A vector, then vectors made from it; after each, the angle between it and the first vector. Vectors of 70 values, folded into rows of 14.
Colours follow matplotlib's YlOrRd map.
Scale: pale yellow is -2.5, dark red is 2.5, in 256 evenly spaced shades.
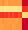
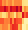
nearly opposite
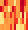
orthogonal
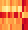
nearly parallel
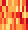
partly aligned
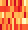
partly opposed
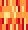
orthogonal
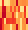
orthogonal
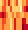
partly aligned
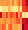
nearly parallel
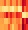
nearly parallel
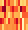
partly opposed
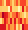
partly aligned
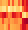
nearly parallel
